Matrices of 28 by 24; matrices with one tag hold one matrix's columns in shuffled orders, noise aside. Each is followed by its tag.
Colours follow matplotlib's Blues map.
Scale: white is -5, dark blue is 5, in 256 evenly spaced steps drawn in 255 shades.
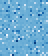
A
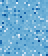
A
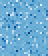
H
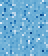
H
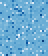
A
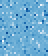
H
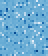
H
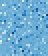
H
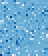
A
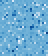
H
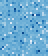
H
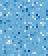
H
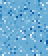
A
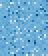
A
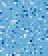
A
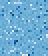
A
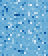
H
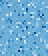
H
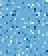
H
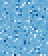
A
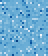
A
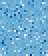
A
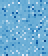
A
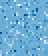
H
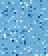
A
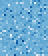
A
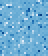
H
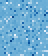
A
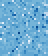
H
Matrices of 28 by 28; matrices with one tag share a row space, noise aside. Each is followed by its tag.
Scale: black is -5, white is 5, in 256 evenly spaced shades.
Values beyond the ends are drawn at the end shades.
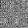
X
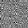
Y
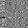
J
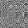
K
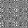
Y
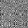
Y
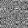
X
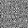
Y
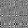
Y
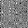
Y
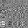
J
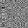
J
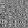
J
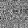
X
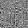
Y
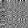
J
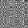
K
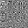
J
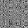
K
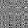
K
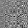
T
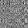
K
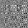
T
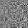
T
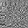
J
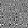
Y
